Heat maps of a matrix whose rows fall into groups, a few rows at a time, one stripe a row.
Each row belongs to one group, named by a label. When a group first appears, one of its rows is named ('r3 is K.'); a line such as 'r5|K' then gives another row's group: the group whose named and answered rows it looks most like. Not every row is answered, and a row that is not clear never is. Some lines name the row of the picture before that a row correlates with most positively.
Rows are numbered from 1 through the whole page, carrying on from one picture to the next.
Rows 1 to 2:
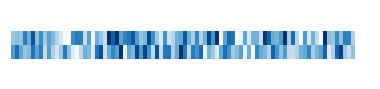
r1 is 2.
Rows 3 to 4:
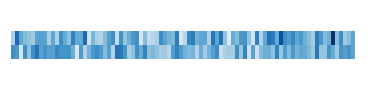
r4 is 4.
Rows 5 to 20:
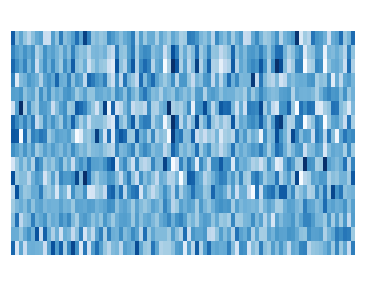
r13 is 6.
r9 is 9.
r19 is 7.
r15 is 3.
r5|3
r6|6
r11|6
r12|4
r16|2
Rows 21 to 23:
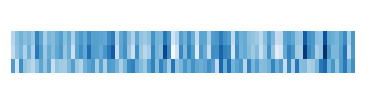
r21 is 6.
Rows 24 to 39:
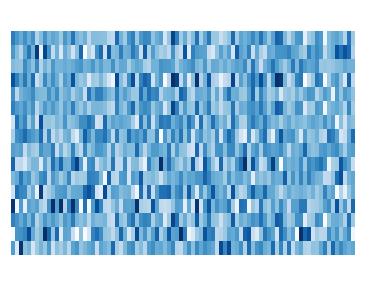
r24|6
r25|7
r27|6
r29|6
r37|6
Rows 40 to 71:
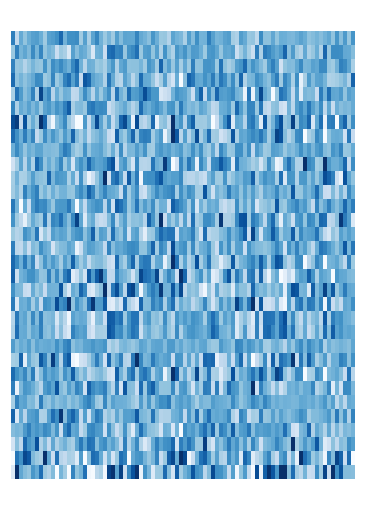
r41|2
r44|9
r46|4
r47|6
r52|4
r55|4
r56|6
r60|2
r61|2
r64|6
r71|2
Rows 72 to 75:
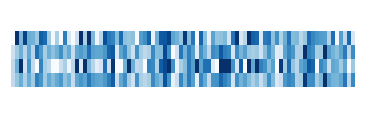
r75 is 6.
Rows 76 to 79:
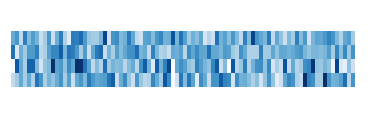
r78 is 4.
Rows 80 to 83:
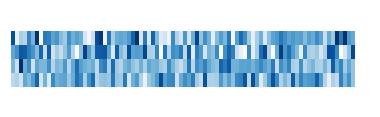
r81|9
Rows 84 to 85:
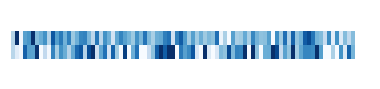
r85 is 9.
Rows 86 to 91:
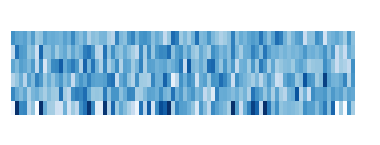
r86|6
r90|3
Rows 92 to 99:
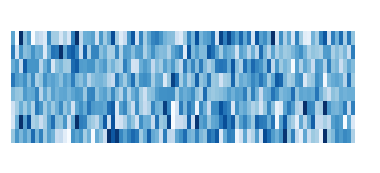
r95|6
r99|2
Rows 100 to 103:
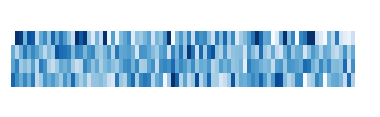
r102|4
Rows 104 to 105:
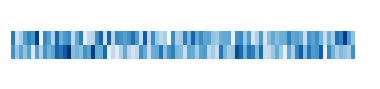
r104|7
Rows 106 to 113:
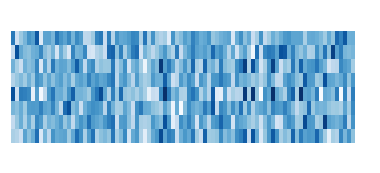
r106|7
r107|2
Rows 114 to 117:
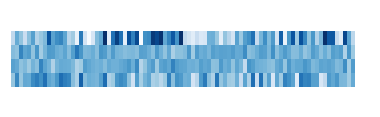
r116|4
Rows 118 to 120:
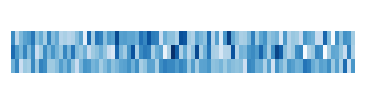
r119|6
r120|4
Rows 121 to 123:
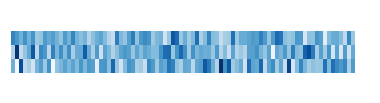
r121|6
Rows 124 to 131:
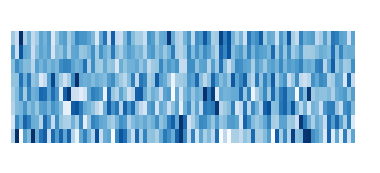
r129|2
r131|4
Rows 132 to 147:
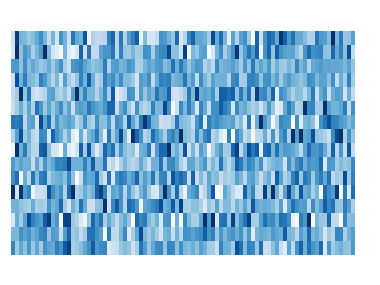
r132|2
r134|3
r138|9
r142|4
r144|3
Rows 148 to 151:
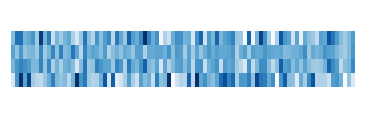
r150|9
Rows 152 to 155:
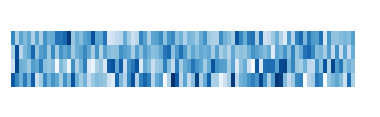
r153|4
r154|2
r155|6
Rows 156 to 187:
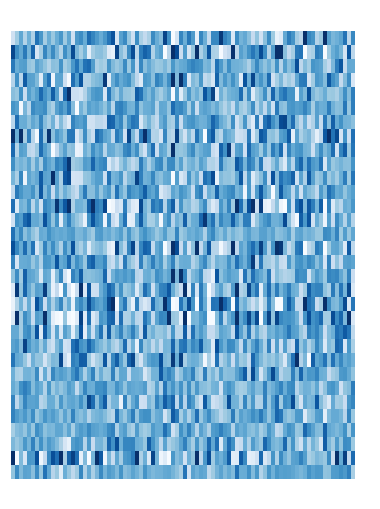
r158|3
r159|3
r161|4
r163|9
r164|4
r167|9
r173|3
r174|7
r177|7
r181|9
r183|6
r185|2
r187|7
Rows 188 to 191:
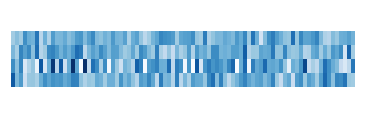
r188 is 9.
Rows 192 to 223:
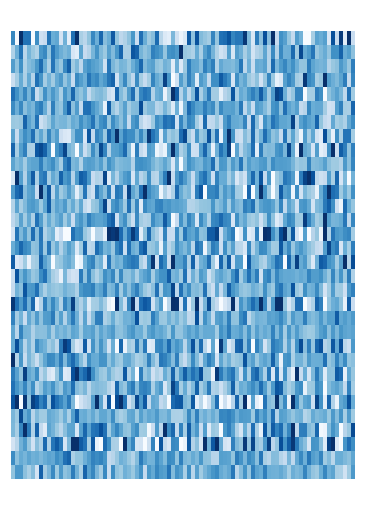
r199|2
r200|4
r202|4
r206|2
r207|9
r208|4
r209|7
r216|3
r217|6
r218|4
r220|9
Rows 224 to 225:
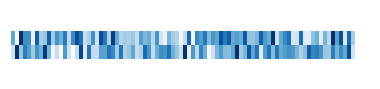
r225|7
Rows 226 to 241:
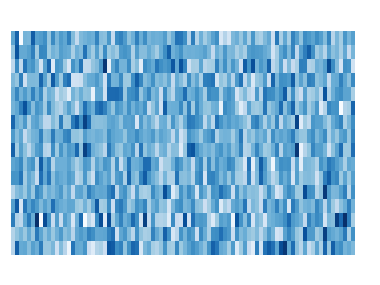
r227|4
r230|2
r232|3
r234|3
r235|9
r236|9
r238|4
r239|7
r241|2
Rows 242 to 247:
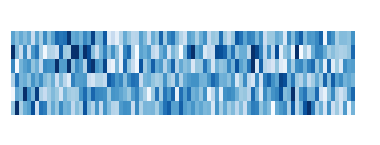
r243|3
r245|2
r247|4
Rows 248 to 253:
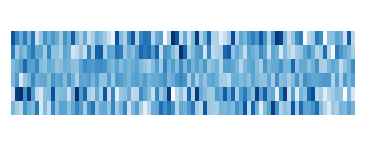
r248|6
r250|9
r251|4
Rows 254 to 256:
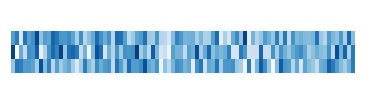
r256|9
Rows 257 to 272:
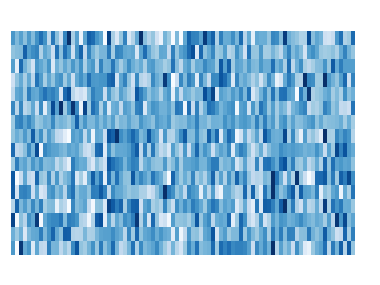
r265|7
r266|2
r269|2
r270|7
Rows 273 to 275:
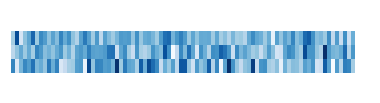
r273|4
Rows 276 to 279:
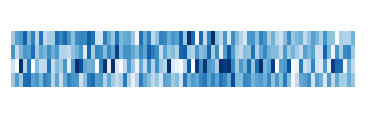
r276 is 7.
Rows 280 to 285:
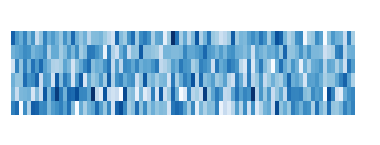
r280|6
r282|9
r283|7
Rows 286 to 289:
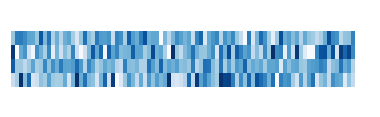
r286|9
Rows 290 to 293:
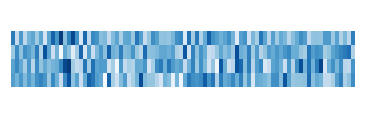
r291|7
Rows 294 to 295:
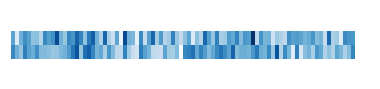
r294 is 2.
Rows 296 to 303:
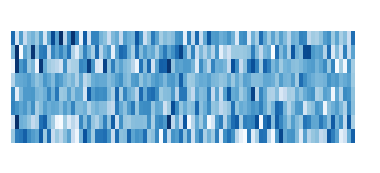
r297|4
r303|9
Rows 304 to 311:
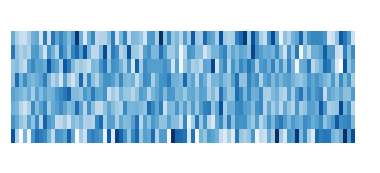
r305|3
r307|7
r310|7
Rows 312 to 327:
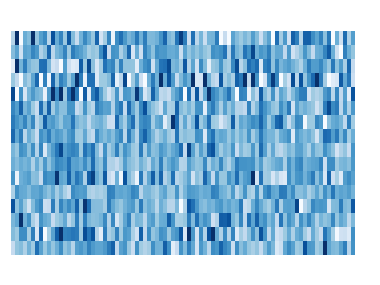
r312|4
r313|3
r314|7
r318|6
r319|9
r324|3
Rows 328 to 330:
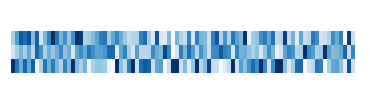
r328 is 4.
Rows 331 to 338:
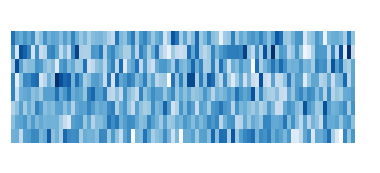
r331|6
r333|2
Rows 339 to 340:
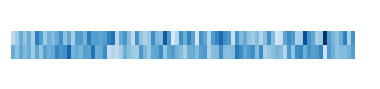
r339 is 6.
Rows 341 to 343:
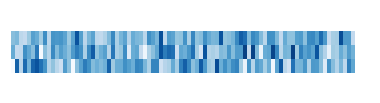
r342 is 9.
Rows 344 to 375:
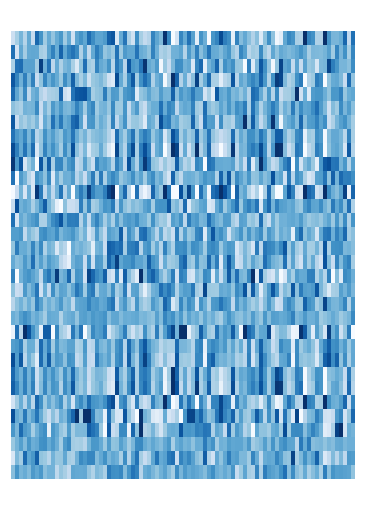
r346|9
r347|6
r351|6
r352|6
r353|9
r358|9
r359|2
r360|2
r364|9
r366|9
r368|6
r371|3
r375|2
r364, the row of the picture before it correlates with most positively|342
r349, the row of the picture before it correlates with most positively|342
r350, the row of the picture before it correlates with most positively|342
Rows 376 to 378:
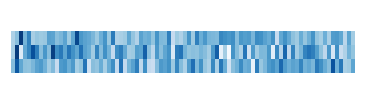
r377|4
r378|2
